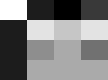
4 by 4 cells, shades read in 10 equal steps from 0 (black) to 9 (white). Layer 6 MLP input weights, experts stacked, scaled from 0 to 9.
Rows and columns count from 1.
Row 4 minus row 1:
-8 5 6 4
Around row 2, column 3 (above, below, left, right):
0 6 8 8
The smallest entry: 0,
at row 1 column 3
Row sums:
12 24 16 19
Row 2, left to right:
1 8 7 8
